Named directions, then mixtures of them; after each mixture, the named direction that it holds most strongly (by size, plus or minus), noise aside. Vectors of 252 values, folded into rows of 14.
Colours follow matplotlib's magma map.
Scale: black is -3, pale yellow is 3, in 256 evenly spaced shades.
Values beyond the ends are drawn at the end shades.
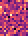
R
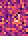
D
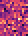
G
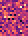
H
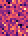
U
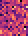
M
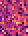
D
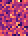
M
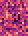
D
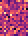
R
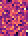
R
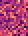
M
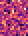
U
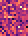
H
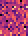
M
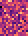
R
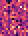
U
